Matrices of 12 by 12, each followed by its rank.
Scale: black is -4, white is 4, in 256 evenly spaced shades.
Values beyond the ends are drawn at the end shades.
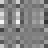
one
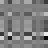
one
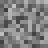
full rank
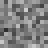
full rank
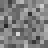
full rank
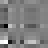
one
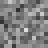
full rank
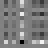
one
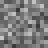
full rank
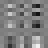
one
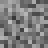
full rank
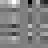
one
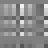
one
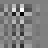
one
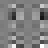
one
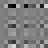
one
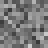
full rank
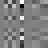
one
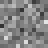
full rank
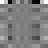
one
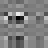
one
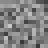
full rank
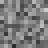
full rank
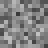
full rank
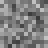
full rank
